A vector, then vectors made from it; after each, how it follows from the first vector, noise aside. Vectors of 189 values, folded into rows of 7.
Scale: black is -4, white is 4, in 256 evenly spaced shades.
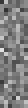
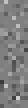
partly zeroed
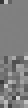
partly zeroed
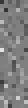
partly zeroed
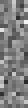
wrapped around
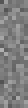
shrunk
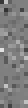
partly zeroed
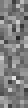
wrapped around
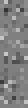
partly zeroed
